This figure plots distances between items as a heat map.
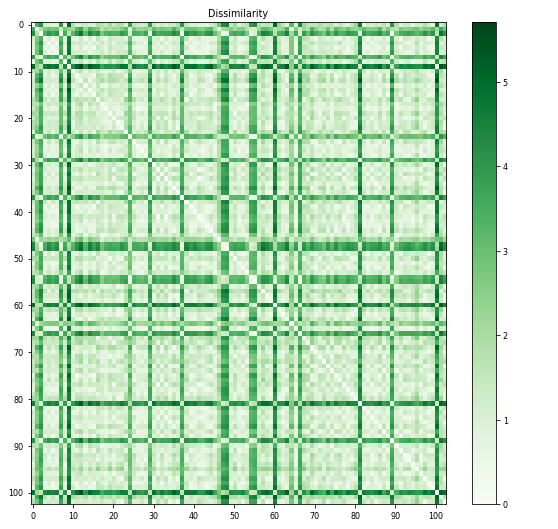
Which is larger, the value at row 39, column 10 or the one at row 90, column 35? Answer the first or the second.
the second
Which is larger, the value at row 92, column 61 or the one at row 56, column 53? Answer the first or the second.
the first
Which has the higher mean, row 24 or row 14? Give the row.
24
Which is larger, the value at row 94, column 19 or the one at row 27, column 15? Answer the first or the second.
the first
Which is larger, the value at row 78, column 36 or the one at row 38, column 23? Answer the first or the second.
the second
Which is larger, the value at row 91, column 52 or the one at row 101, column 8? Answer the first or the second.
the second
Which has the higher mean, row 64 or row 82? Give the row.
64
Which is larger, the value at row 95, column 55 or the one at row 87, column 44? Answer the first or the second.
the first
